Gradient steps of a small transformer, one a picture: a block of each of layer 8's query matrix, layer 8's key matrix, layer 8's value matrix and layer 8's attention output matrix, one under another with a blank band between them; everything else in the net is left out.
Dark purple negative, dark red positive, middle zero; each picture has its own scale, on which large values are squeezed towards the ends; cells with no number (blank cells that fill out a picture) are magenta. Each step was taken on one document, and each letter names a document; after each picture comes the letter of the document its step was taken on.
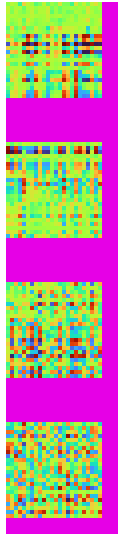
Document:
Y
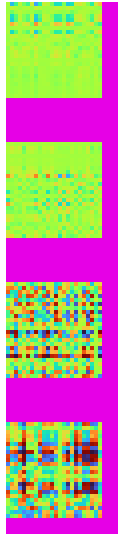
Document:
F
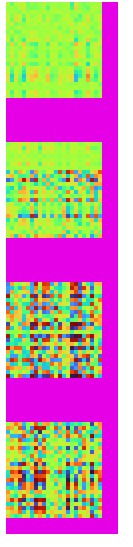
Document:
Y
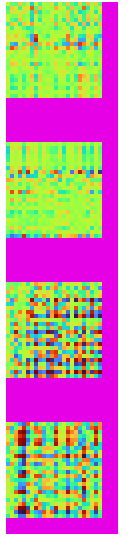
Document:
F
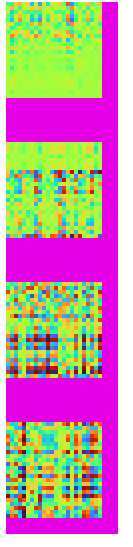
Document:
F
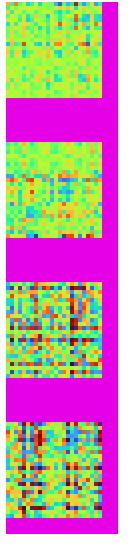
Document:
Y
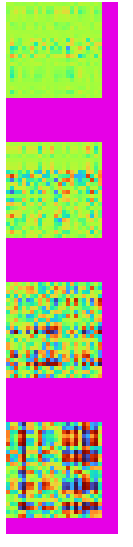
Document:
F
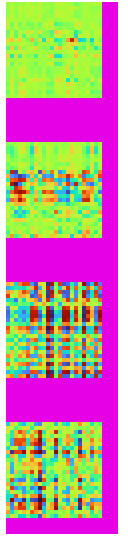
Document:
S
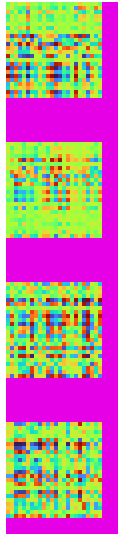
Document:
S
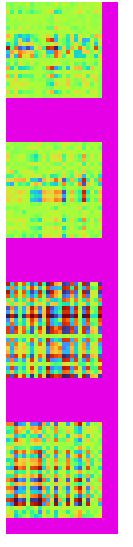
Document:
S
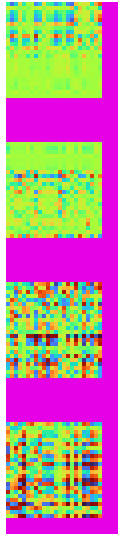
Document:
F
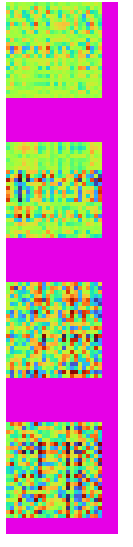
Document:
Y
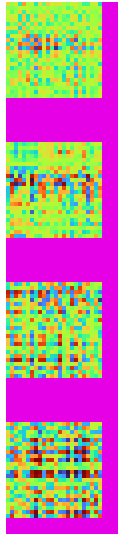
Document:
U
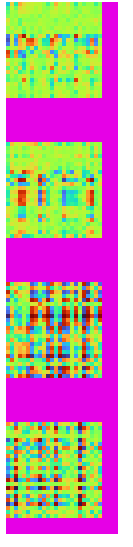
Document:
S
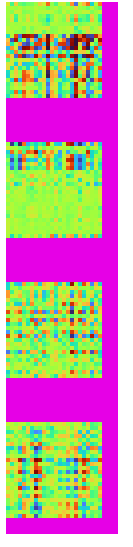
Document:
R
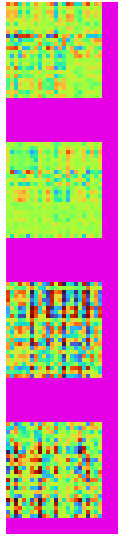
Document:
S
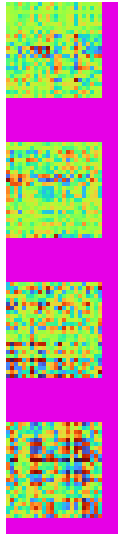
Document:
U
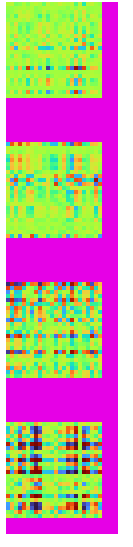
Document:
R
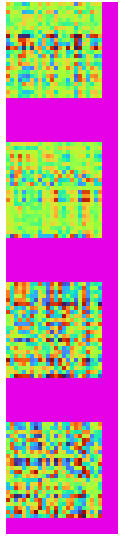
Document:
S
